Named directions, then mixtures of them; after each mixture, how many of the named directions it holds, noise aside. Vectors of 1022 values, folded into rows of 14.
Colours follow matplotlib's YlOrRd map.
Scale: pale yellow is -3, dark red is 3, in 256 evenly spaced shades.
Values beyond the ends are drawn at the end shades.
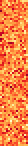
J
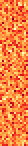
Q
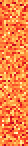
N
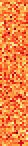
three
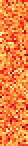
one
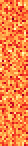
one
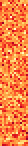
three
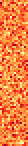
two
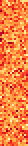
one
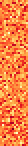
one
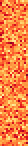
two
